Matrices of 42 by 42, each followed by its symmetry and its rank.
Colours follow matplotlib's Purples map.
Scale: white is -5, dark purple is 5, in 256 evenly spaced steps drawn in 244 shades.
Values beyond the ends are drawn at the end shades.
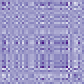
symmetric, rank two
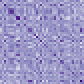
symmetric, rank five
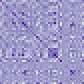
symmetric, rank five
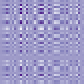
neither, rank one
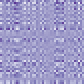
neither, rank two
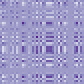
symmetric, rank two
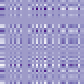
neither, rank one
